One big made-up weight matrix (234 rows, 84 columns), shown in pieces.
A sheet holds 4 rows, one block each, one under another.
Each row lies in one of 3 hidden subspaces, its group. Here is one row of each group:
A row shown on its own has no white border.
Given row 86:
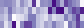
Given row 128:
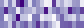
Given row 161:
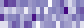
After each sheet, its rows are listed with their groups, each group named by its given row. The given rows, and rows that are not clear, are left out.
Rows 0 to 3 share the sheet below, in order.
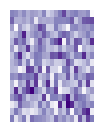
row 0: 86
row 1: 128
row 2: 128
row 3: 86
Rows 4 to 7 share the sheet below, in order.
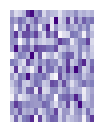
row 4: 128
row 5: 161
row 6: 128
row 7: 128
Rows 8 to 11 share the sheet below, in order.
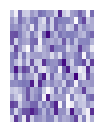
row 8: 161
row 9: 128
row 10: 161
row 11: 86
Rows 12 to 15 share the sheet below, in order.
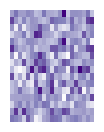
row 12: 86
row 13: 86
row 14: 161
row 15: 86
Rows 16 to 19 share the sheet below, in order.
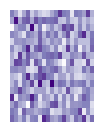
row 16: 161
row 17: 128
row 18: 128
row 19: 128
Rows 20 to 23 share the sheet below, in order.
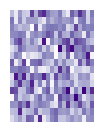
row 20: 161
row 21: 86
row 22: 161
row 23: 128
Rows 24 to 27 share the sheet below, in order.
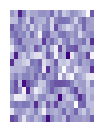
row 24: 161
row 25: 86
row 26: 86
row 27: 161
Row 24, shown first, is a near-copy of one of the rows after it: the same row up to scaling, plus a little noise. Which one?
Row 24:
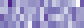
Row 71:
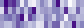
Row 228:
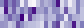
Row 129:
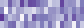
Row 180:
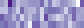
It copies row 180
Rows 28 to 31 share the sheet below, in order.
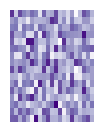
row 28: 128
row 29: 128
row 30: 128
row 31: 128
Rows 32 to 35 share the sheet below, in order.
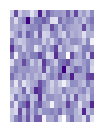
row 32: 128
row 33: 86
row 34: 86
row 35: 128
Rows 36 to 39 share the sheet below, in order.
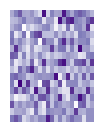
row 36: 86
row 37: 128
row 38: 128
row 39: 161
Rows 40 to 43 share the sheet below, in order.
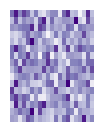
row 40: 161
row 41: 128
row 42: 86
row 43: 161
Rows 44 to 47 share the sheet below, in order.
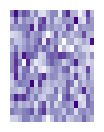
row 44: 161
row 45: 86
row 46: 161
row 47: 161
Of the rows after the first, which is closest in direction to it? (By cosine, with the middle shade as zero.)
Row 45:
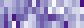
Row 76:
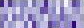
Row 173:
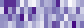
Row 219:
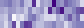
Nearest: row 173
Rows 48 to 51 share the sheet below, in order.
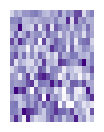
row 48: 128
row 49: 128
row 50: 128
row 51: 86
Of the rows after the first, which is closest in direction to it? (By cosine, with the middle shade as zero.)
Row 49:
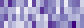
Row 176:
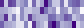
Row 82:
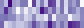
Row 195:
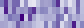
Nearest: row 176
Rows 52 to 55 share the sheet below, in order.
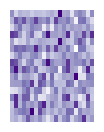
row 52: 161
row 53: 161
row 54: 161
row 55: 161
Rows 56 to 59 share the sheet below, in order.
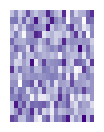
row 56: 86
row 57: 128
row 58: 128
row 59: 161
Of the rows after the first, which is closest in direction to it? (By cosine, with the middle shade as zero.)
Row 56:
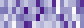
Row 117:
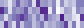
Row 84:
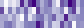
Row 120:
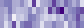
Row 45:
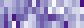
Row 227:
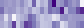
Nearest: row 117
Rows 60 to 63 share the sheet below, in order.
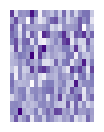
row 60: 128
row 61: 161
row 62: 161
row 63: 128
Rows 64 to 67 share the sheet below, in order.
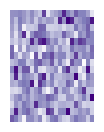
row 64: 86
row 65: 161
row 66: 161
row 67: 86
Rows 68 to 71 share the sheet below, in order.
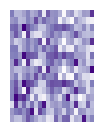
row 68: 86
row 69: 86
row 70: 86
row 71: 161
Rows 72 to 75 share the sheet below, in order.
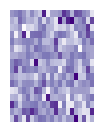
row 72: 86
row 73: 128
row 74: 161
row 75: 86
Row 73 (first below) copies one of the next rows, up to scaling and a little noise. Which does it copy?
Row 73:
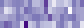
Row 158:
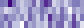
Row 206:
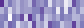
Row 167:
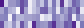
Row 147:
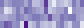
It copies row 147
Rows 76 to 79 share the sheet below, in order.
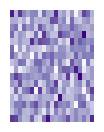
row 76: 128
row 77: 161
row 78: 128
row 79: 161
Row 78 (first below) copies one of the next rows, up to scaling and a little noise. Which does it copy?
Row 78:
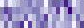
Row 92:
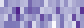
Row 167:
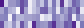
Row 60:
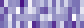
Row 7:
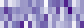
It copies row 7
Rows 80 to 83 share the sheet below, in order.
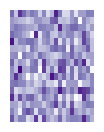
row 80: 128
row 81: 128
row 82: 128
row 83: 128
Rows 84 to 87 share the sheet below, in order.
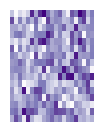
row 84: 161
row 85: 161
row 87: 86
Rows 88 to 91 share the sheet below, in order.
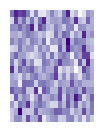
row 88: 161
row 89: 86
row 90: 128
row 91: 128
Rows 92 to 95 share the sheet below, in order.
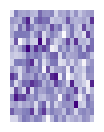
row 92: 128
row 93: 128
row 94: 86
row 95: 161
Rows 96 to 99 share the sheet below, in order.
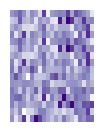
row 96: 86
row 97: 86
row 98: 128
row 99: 86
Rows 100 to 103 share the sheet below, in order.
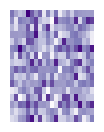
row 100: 128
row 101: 128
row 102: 161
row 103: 128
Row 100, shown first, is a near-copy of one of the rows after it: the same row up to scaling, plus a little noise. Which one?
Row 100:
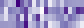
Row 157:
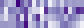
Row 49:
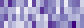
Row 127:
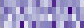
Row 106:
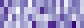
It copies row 157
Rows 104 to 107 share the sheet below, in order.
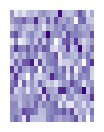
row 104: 161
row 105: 128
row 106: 128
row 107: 86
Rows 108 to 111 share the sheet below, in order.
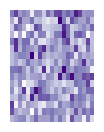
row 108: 128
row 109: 161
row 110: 86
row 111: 161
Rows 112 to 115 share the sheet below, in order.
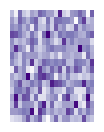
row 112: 161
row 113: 128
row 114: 128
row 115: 161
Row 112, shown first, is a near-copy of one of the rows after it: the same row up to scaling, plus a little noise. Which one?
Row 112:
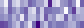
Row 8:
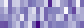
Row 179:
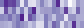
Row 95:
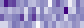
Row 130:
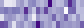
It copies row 8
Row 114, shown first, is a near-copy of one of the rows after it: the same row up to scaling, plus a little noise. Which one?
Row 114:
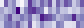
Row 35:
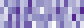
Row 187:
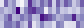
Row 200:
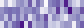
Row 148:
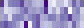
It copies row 187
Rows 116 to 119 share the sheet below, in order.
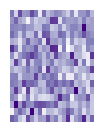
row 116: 128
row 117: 86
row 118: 86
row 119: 161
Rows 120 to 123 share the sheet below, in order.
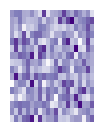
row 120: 86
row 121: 161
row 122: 161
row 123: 128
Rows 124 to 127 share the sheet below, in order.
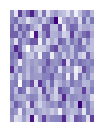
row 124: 128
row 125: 128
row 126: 128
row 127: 128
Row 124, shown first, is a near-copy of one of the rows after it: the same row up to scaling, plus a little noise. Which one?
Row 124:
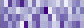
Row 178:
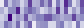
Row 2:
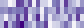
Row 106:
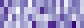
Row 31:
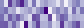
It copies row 31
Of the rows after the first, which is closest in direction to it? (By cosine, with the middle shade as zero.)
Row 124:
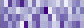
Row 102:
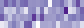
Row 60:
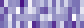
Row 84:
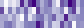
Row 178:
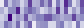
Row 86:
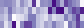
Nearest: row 60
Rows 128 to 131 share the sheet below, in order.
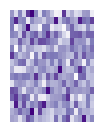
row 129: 161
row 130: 161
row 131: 161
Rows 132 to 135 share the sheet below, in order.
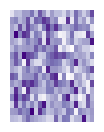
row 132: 128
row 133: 86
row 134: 86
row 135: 161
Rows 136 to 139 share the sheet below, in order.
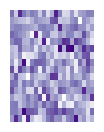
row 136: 128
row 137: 86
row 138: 128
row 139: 86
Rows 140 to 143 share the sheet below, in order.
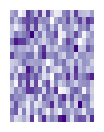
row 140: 128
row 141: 161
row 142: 128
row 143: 128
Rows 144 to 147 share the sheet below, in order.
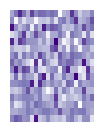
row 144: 161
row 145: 128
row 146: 161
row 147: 128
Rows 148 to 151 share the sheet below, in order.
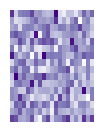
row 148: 128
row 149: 161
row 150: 161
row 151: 161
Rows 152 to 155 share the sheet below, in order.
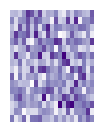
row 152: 128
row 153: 128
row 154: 161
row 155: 86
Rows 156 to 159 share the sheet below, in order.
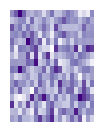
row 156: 161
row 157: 128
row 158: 128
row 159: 161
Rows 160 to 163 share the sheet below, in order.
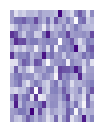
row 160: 161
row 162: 128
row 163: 161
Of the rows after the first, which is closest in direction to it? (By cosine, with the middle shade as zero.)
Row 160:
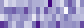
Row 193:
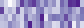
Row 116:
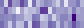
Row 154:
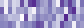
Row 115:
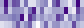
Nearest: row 154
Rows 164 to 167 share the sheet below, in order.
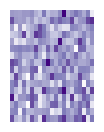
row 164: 86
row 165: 161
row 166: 128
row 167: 128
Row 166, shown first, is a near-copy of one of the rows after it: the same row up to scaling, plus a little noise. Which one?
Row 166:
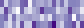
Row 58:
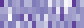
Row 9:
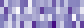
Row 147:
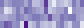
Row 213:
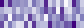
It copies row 9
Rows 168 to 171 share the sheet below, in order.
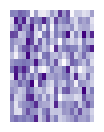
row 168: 161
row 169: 128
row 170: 161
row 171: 128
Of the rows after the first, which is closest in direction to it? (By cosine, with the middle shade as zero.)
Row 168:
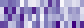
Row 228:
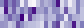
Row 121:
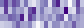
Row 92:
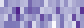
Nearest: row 228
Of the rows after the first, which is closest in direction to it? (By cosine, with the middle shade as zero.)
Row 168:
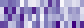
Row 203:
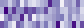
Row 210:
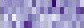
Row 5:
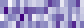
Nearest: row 203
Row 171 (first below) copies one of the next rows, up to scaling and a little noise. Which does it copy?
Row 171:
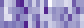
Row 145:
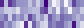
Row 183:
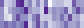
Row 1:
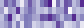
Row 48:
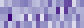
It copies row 183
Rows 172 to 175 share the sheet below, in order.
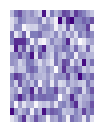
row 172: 86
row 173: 161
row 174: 128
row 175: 161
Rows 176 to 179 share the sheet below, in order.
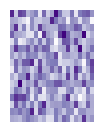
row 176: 128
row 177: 128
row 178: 128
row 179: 161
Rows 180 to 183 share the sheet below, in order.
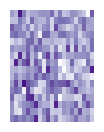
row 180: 161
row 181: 128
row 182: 86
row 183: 128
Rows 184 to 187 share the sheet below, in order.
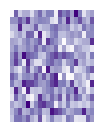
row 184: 128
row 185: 86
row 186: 86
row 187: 128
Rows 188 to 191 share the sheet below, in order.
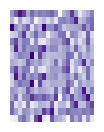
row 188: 161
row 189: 161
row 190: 161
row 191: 161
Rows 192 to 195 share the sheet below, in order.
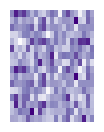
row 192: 161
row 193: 161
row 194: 161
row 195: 161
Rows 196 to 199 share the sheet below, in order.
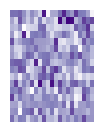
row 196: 86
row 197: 128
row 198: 128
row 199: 128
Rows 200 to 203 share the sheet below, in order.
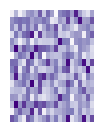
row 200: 128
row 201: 161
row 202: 161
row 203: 161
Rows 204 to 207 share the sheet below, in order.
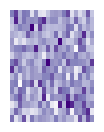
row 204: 161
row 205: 161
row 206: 128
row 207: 86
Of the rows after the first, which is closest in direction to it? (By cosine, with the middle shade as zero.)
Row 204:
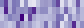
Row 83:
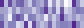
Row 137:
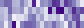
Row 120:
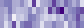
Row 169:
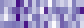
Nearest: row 83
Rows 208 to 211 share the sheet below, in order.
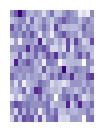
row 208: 161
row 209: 128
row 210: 86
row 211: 128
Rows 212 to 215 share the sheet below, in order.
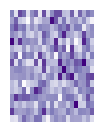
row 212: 128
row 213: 128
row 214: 86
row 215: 161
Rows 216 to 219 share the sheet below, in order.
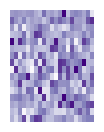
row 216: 86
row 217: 128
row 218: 128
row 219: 86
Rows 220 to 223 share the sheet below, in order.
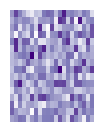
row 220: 128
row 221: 161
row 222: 128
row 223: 161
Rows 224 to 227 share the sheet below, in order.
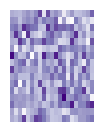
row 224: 86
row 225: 161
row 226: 128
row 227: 86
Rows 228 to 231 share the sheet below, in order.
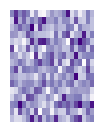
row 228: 161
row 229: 161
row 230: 161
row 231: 128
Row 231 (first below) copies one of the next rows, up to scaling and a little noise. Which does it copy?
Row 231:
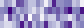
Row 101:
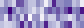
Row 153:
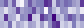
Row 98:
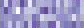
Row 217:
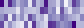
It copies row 101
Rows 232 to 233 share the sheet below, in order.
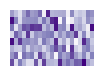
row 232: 86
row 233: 128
